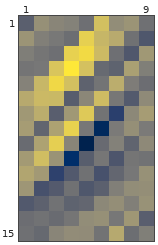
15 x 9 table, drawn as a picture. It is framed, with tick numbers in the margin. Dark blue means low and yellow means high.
The halves do not mirror each other. Values change most from cell to cell in the centre. The top middle is the ninth with the highest average. The grain runs diagonally up to the right.
